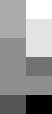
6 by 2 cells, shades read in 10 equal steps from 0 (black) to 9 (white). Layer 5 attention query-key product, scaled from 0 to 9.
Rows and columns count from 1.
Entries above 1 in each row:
2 2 2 2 2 1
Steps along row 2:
up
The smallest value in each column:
3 0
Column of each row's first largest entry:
2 2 2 1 1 1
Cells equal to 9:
1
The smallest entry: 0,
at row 6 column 2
